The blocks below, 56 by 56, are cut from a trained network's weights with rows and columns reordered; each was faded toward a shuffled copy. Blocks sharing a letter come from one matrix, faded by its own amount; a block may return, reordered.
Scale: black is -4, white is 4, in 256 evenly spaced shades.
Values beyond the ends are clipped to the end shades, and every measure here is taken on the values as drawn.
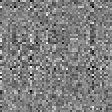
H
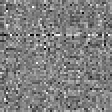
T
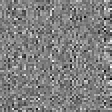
H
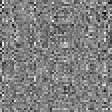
H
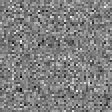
T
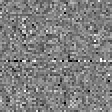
T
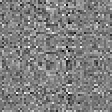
H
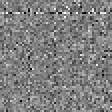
T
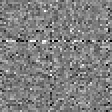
T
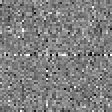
T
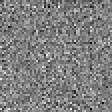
T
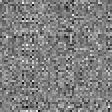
H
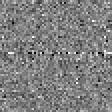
T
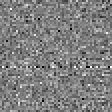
T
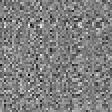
H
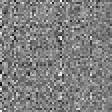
H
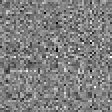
H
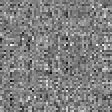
H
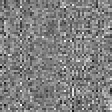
H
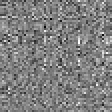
H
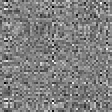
H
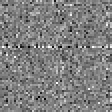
T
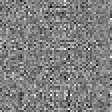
H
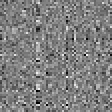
H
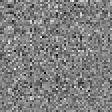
T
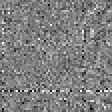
T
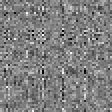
H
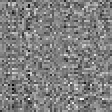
H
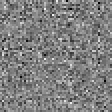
T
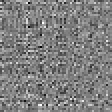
H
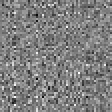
H
